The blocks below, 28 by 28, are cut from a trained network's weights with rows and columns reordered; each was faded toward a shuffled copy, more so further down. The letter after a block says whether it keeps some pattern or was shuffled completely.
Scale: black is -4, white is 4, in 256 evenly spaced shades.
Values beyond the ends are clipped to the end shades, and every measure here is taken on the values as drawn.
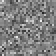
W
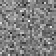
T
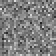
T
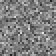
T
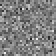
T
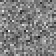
W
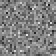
W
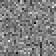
W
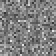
W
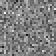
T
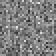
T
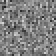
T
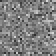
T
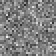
W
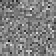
T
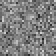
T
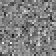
W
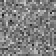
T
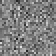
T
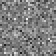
T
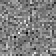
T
